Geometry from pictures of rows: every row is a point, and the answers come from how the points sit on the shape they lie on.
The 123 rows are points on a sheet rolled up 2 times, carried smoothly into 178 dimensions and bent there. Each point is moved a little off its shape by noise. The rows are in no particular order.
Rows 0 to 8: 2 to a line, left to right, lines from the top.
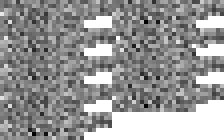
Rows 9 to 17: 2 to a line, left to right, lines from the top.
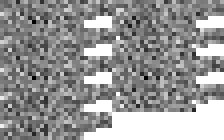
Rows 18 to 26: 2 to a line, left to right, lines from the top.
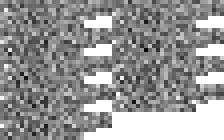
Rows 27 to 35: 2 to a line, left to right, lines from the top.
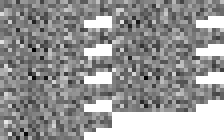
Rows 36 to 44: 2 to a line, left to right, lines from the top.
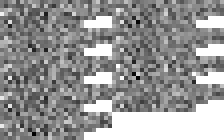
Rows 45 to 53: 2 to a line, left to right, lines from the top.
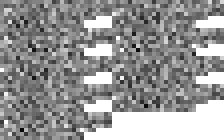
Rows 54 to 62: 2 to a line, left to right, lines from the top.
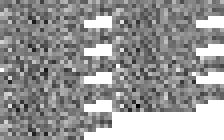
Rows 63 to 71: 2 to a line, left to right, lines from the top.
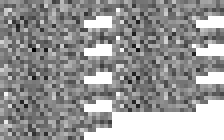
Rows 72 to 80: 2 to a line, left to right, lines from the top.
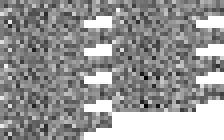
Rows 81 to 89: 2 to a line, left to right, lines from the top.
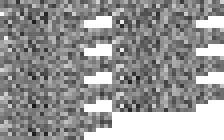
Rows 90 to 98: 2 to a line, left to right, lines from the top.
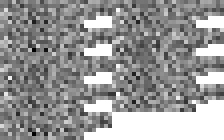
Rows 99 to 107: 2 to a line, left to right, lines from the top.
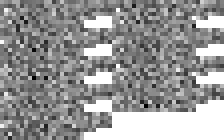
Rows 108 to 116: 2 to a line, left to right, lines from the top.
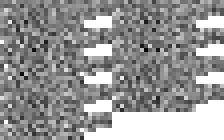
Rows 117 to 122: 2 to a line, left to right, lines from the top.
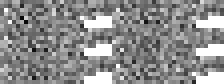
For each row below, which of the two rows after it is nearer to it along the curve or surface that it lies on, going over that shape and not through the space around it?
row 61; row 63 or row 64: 64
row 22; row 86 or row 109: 86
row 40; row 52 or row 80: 80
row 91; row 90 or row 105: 105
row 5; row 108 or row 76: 76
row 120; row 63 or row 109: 109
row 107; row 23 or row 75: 23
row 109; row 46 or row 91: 91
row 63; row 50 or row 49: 50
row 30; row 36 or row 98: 36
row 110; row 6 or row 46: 46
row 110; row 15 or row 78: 15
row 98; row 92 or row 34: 92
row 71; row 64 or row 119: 64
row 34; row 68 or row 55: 55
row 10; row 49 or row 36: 36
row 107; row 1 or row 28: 28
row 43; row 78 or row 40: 78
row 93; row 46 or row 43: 46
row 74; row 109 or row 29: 109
